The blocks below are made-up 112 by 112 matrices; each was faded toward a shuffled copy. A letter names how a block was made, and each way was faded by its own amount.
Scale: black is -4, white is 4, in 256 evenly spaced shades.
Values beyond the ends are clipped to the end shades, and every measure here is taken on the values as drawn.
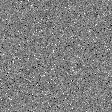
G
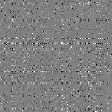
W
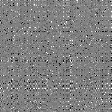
W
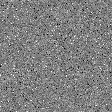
G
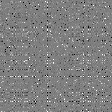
W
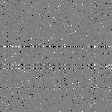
W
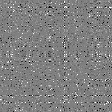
W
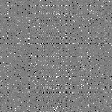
W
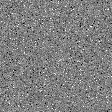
G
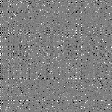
W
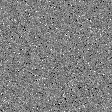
G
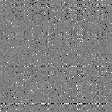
W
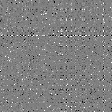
W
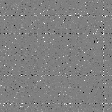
W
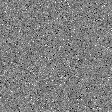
G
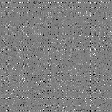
W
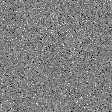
G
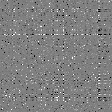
W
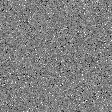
G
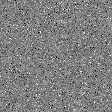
G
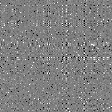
W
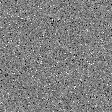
G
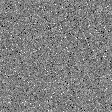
G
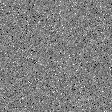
G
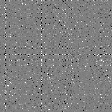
W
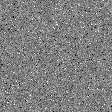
G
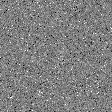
G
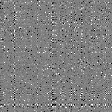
W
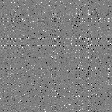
W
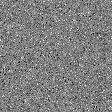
G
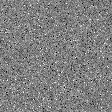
G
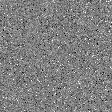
G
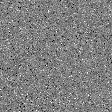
G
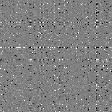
W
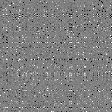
W
